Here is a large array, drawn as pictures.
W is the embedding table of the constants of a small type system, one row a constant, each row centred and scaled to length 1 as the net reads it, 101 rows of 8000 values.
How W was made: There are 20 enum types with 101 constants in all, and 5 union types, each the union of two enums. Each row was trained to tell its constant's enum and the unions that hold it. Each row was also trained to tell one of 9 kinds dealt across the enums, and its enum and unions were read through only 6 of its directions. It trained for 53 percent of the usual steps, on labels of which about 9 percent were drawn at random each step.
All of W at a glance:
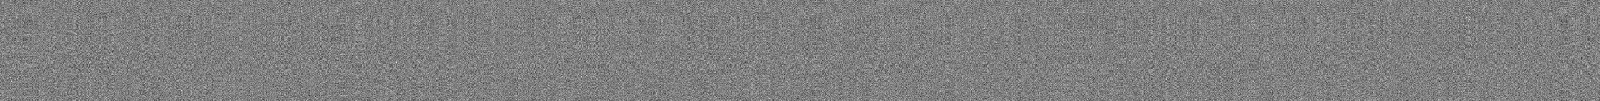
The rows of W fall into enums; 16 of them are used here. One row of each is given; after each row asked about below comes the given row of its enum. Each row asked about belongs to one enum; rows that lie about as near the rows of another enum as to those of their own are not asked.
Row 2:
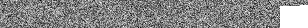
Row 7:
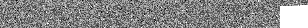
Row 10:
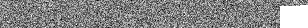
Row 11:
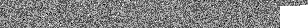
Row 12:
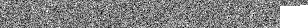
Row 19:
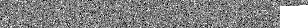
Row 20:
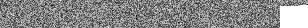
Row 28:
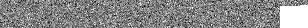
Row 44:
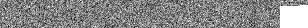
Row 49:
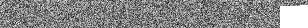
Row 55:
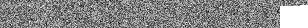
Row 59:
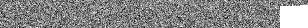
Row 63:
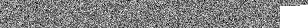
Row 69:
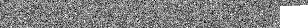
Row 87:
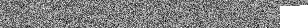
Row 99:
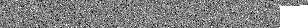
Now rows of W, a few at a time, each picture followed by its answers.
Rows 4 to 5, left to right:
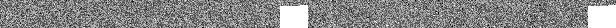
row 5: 69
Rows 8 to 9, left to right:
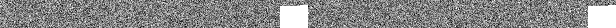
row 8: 28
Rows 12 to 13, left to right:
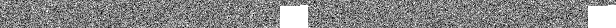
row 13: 49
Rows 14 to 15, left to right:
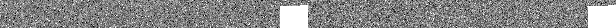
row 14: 7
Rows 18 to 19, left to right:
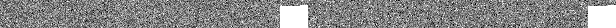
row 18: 87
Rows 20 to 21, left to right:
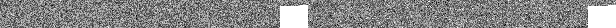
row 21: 2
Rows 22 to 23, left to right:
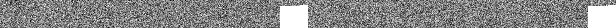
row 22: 20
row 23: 63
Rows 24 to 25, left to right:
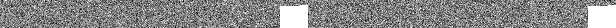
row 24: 2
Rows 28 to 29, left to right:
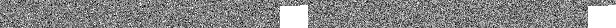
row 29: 11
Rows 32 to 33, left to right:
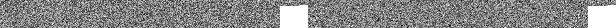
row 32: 20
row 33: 20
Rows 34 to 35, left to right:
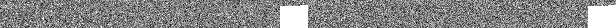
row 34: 55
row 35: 10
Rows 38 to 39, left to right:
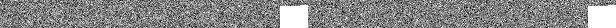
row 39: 49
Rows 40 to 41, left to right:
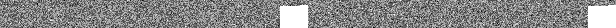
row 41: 7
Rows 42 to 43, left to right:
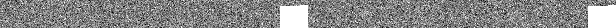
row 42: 19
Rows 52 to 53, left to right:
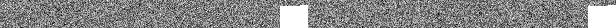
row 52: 55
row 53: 49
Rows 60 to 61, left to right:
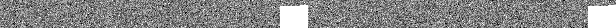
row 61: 10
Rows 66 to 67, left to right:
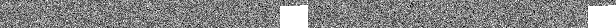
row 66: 55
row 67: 12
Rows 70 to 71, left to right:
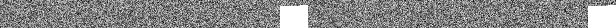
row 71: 49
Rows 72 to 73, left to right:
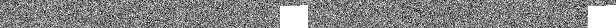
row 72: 55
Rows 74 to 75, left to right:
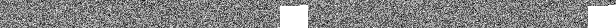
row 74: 19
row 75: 10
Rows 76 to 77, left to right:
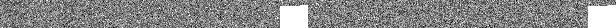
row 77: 44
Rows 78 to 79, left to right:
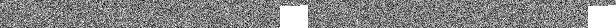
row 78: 12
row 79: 12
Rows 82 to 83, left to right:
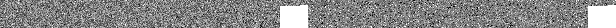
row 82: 11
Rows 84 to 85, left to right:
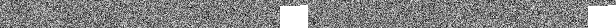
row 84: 11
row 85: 12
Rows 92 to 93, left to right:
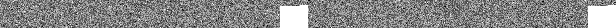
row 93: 44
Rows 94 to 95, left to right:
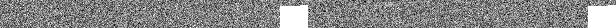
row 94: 87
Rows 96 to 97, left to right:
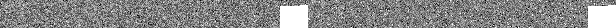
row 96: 69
